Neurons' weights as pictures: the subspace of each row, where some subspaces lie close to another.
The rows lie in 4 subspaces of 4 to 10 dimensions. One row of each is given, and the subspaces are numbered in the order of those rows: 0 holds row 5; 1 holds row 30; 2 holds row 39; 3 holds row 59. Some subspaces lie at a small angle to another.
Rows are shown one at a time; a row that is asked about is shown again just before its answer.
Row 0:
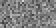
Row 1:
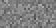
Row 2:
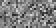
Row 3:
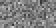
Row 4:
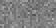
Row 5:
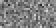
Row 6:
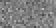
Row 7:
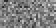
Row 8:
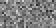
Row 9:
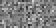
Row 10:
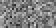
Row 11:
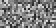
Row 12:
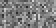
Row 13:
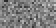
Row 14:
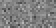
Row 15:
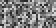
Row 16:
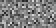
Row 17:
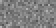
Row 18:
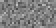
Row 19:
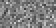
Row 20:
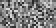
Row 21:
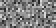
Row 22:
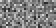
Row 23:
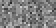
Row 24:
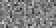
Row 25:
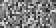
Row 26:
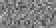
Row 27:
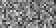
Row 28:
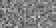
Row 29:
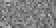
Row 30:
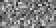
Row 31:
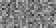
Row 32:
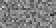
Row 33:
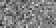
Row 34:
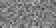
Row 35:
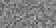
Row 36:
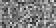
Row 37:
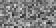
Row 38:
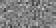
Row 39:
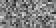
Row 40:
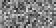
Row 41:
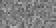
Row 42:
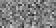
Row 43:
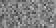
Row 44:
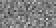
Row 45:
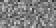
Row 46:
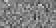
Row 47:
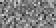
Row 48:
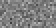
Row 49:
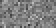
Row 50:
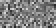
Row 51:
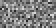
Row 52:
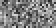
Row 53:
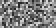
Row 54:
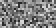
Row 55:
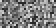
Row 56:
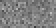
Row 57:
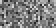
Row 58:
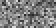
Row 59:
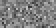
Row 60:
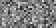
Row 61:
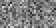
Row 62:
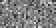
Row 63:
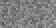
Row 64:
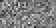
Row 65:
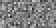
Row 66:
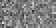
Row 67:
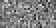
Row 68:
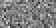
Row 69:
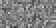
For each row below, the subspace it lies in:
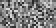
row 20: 2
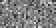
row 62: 2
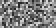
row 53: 3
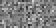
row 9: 1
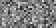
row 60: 3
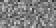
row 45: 2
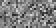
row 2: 2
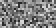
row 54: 3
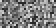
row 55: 3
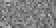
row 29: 3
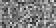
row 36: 3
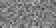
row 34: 3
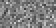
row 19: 3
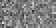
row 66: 2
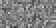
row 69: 1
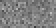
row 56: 3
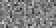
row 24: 2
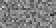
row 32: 0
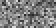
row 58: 2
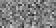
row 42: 3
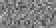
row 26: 1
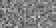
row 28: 2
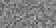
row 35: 2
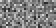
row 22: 2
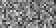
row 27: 0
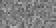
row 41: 1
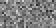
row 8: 2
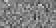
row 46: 1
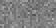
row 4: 0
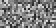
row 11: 1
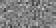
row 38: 3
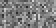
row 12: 0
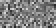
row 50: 0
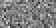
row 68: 3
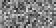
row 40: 2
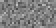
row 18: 1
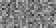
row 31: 0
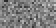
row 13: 0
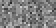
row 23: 0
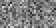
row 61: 0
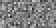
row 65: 2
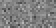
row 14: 3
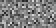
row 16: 1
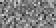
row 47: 2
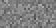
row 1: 1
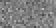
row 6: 3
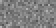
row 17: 0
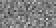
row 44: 2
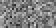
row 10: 2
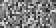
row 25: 1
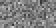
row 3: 2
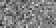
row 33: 2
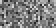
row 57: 0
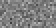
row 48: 3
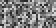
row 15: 0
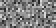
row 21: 2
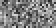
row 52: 2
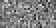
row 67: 0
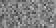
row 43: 0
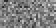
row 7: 0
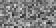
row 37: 2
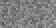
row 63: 3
